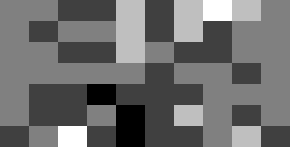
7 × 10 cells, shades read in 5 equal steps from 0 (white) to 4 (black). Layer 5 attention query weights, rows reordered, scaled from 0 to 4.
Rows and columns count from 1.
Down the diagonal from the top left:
2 3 3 2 3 3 3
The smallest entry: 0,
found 2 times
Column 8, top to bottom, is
0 3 3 2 2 2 2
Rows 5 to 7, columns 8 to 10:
2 2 2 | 2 3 2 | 2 1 3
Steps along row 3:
same up same down up up same down same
